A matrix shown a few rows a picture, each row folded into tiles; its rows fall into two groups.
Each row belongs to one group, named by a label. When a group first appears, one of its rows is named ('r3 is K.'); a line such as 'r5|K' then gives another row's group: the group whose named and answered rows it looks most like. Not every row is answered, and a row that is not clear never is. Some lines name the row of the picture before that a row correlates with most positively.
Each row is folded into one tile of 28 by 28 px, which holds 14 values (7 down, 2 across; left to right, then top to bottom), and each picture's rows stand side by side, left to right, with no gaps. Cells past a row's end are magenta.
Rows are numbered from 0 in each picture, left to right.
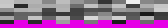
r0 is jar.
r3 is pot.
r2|jar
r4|jar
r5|jar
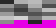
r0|pot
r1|jar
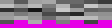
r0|pot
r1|pot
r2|jar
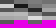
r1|pot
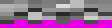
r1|pot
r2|jar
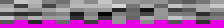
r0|jar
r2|jar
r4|pot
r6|pot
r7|jar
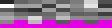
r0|pot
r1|pot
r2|pot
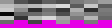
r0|jar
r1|pot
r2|pot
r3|pot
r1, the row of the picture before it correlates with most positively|2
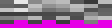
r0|jar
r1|jar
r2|jar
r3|pot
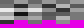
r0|jar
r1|jar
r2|pot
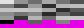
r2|pot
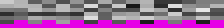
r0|jar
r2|jar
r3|pot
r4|pot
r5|jar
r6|pot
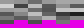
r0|jar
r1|pot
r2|jar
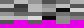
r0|pot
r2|pot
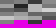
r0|pot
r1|jar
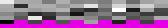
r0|jar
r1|jar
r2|jar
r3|pot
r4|jar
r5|jar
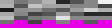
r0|pot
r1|jar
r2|pot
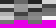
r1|pot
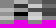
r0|jar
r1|pot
